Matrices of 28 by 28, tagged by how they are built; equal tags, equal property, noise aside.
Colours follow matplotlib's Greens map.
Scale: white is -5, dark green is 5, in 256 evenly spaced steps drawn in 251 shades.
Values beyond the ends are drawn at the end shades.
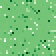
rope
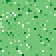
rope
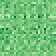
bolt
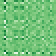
bolt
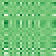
bolt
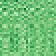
bolt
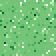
rope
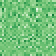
bolt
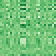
bolt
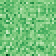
bolt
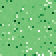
rope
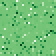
rope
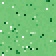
rope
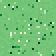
rope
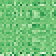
bolt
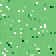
rope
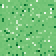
rope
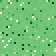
rope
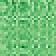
bolt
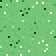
rope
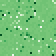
rope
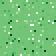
rope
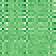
bolt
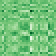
bolt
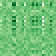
bolt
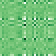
bolt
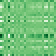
bolt
